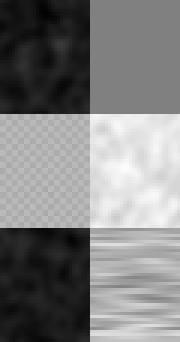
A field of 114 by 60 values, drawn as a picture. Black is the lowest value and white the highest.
The table splits into 3 rows of 2 panels. Panel 1,1: very low, blotchy, faint in contrast. Panel 1,2: middling, flat. Panel 2,1: high, checkered, faint in contrast. Panel 2,2: very high, blotchy, faint in contrast. Panel 3,1: very low, blotchy, faint in contrast. Panel 3,2: high, streaked across.
